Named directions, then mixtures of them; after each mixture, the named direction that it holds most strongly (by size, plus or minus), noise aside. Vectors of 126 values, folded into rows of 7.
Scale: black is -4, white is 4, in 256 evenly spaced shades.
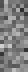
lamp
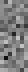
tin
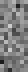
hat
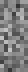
hat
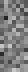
lamp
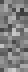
lamp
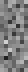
tin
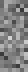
lamp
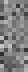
lamp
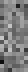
hat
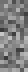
tin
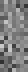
lamp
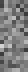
lamp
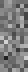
tin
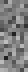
tin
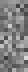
lamp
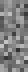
tin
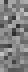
lamp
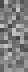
hat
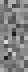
tin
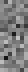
tin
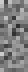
lamp
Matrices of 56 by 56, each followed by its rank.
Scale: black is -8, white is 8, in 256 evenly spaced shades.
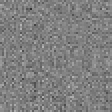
ten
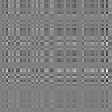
one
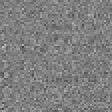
ten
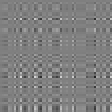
one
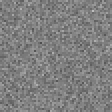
full rank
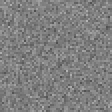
full rank
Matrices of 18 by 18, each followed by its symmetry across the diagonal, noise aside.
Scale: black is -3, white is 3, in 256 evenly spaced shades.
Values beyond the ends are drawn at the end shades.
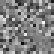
antisymmetric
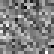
antisymmetric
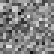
neither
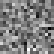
antisymmetric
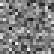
neither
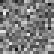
neither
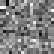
antisymmetric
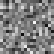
antisymmetric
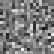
neither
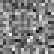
antisymmetric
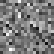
neither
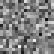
antisymmetric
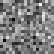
antisymmetric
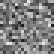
neither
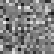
antisymmetric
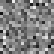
antisymmetric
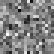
neither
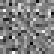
antisymmetric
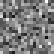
neither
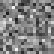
antisymmetric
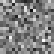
neither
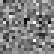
neither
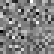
antisymmetric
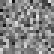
neither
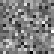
antisymmetric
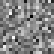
neither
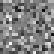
antisymmetric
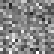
neither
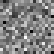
neither
